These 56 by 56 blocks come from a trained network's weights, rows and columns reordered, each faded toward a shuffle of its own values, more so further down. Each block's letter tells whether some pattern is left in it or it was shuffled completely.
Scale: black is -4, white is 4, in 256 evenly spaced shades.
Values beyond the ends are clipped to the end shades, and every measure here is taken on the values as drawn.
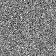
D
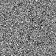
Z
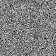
Z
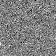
D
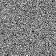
Z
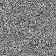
Z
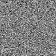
Z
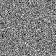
Z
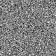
D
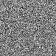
D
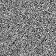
D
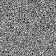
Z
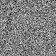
D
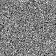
D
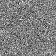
Z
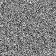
D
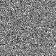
Z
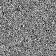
D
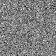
Z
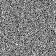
D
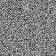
Z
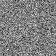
Z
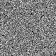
D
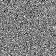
D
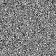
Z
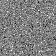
D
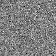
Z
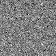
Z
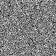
D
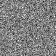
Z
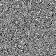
D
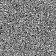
D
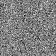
D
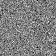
D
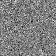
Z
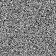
D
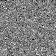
Z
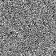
D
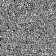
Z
